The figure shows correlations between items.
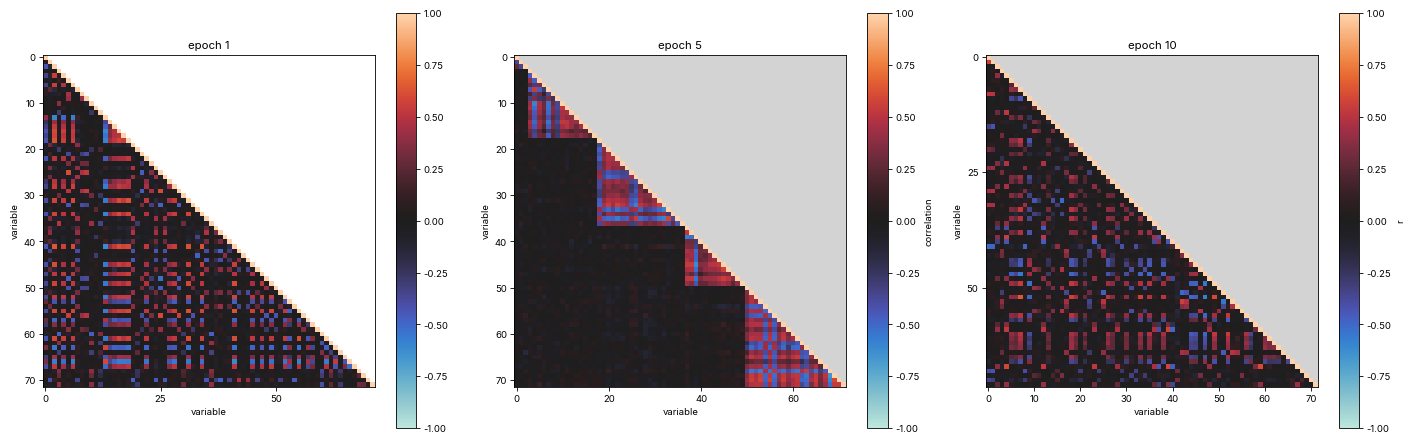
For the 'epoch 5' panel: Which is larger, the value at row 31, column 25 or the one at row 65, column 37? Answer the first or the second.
the second
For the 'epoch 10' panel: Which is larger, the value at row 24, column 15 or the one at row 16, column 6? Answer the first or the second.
the second
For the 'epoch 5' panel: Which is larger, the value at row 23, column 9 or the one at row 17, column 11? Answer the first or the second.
the second
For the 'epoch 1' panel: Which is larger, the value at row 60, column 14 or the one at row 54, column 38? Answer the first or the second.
the second
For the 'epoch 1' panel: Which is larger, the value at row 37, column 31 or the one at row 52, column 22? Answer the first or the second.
the second
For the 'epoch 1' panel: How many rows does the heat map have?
72
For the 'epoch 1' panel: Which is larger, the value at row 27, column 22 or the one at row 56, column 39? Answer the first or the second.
the first
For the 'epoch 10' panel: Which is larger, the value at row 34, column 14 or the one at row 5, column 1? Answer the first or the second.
the second
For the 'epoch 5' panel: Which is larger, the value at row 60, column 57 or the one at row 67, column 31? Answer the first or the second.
the first
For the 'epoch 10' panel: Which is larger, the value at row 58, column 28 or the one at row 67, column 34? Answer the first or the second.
the first
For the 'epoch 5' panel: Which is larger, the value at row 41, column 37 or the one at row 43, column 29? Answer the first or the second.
the first
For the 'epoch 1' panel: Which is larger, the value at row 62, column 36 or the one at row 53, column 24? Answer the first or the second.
the first
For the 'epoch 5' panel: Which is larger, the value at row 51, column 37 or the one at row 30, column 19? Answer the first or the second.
the second
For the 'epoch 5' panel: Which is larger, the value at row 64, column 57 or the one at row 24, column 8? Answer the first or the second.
the first
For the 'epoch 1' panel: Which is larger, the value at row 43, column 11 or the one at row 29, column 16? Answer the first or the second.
the second
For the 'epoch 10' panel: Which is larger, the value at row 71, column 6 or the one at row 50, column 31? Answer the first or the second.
the first
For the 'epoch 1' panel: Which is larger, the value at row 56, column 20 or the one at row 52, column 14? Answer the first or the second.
the second
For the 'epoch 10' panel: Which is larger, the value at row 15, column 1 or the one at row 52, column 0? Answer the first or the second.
the second
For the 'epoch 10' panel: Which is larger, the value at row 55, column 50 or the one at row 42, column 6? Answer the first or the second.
the first
